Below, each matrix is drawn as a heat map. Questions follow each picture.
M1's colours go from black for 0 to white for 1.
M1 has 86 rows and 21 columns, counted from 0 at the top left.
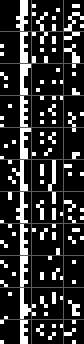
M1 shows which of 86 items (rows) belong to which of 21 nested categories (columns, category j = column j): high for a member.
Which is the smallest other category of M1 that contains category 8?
19
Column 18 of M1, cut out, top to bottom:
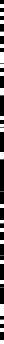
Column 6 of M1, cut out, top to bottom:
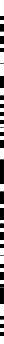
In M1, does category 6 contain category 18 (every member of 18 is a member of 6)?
yes
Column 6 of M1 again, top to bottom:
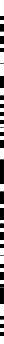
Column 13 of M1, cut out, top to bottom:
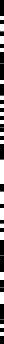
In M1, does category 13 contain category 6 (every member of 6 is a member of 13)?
no
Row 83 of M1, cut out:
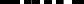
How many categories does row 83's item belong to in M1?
5
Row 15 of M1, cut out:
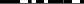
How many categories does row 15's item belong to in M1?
6
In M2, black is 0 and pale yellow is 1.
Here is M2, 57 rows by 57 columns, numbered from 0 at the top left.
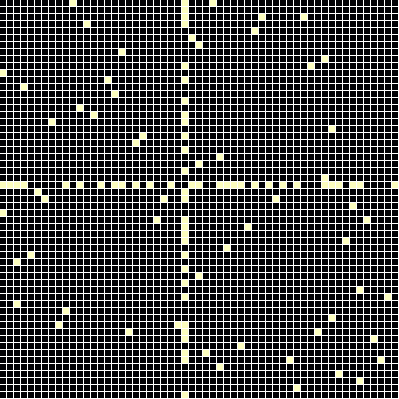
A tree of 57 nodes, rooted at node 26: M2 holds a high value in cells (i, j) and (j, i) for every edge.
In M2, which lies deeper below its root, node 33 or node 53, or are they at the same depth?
node 53
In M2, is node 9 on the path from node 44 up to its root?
yes
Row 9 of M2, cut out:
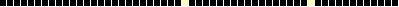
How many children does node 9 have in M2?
1
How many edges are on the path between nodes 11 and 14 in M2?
2
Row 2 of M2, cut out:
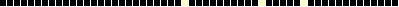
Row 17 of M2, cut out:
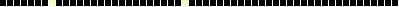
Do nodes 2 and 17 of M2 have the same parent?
yes
